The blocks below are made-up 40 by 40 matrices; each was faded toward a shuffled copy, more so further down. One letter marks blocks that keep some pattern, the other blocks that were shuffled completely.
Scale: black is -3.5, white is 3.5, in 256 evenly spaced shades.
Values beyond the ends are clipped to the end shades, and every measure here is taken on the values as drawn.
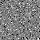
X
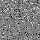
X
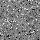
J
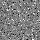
J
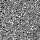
J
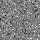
J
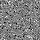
X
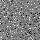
J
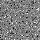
X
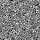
J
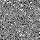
X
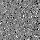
X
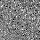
X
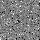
J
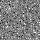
J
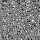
X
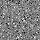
J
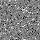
J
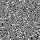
J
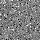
J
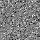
X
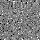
X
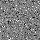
J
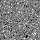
J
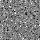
X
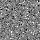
J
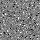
J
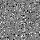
X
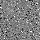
X
